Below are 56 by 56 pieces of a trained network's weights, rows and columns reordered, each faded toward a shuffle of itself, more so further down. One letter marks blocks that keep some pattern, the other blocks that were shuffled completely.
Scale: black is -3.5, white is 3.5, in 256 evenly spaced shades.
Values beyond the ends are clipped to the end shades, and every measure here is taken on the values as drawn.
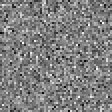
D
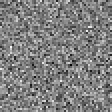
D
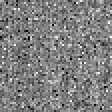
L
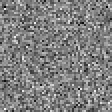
L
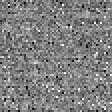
L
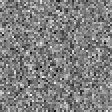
D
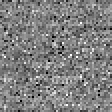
L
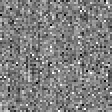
L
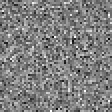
D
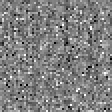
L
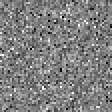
L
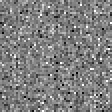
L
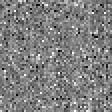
L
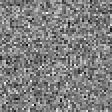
L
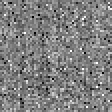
L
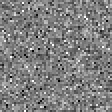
D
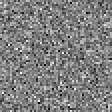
D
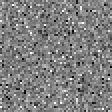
D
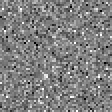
D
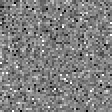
D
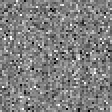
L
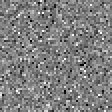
D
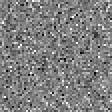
D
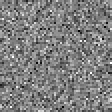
L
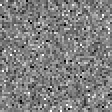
D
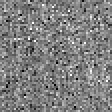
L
